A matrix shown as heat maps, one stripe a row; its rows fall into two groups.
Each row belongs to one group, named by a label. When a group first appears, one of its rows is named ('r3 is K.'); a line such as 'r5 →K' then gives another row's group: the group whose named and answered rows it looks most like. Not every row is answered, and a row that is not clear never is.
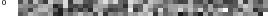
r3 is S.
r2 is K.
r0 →S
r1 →K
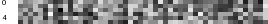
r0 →S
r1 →S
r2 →S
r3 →K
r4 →S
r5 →K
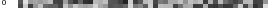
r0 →K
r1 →S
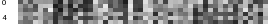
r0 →K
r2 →K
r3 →S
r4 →K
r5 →S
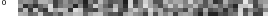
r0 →K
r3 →S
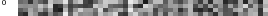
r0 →S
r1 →K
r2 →S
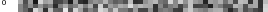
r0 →K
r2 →S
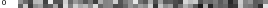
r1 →S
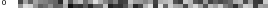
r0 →S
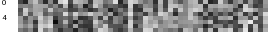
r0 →S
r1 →K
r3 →S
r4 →K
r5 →K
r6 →K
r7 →K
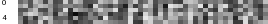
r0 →S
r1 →K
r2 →S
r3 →K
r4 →K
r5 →K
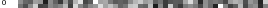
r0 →S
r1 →S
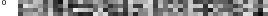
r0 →S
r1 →K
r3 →K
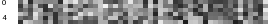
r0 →S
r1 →S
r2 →S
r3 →S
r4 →S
